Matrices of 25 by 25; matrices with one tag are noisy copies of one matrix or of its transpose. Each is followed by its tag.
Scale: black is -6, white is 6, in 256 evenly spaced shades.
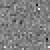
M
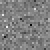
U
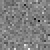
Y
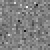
U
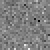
Y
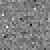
U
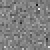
M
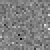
Y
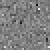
M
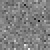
Y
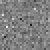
U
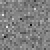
U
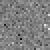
Y
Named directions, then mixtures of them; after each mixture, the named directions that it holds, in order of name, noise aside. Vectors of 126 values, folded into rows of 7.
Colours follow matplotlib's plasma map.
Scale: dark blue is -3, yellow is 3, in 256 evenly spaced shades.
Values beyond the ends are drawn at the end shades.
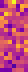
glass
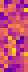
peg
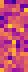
glass, peg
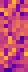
glass, peg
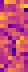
glass, peg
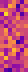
glass, peg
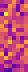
glass, peg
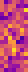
peg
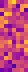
glass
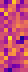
glass, peg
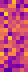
glass, peg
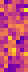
peg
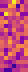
glass, peg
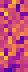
glass, peg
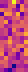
glass, peg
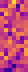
glass, peg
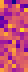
glass, peg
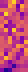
glass, peg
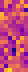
peg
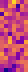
glass, peg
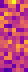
glass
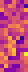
peg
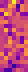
glass, peg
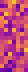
glass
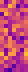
glass, peg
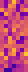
glass, peg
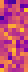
glass, peg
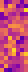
peg
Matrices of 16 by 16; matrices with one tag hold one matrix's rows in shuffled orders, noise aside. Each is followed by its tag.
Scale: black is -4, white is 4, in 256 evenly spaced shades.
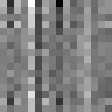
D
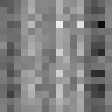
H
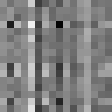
D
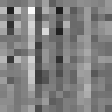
D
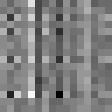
D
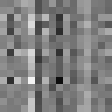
D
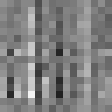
D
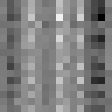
H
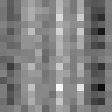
H
